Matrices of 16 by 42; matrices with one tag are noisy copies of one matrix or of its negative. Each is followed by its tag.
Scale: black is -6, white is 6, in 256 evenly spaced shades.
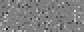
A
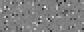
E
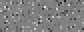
E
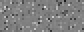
E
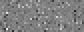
A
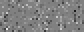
A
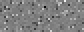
E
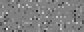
A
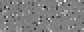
E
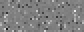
A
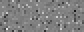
A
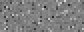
E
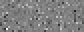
A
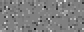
E
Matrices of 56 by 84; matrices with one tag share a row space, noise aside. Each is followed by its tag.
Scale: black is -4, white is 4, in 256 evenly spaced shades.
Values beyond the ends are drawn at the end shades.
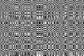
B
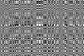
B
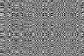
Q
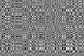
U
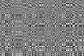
U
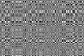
U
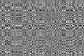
U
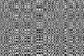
B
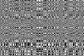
B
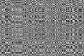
U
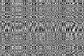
U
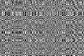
U
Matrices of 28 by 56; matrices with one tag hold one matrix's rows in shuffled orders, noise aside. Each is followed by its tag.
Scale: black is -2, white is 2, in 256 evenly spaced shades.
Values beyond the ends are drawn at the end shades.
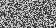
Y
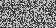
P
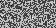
Y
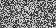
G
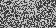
G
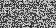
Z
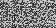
Z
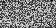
P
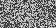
G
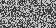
P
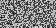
Y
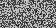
P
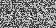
Z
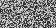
Y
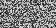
Z
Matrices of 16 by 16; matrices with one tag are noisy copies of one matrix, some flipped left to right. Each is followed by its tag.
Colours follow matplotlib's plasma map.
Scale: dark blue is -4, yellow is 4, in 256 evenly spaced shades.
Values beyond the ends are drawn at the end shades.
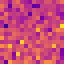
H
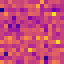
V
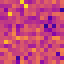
V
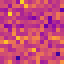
V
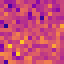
H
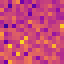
H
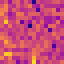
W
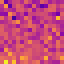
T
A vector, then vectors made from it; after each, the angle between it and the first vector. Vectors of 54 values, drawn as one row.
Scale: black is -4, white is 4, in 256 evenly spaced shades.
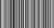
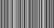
partly opposed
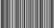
nearly opposite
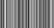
orthogonal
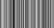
nearly parallel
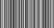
nearly parallel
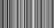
partly opposed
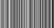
orthogonal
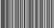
nearly opposite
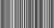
nearly opposite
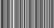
nearly opposite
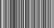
nearly parallel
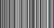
orthogonal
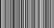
nearly parallel
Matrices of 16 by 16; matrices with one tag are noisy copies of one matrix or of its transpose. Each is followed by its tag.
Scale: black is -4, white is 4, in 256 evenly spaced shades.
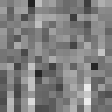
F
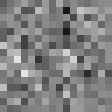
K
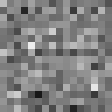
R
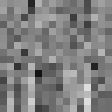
F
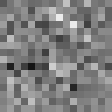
K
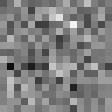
K
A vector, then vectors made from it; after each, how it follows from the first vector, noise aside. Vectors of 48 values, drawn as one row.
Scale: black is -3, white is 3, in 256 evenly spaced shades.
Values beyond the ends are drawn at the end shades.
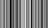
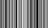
reversed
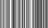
sign-scrambled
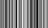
reversed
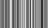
sign-scrambled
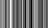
sign-scrambled
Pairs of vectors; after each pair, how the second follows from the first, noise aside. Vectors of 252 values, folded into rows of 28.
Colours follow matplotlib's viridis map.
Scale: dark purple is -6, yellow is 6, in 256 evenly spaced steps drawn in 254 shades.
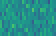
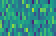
scaled up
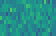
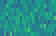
reversed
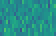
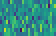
scaled up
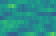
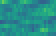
reversed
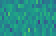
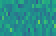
negated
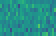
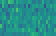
reversed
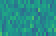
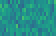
reversed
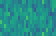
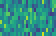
scaled up
